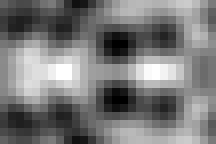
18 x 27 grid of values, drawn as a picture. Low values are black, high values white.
The middle left is the ninth with the highest average. Values change most from cell to cell in the centre. It is mirror symmetric from top to bottom.
